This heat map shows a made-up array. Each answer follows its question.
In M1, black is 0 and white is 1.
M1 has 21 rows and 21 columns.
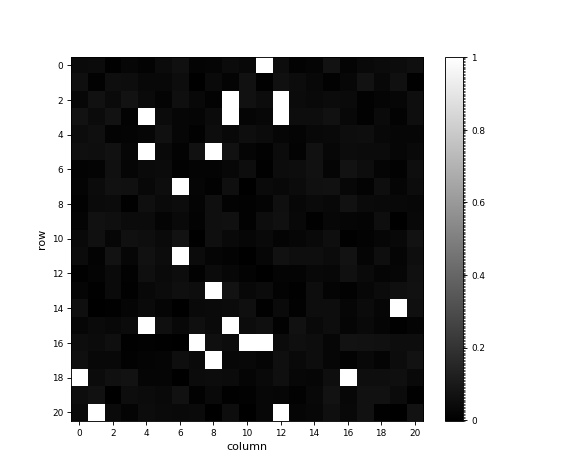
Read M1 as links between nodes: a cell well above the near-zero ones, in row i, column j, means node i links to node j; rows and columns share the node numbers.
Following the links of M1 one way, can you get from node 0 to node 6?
yes
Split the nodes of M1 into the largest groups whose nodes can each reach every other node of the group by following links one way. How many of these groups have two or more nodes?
0
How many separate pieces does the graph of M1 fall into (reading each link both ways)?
3
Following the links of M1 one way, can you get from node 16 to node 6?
yes
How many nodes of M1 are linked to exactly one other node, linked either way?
6
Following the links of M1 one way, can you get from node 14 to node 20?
no
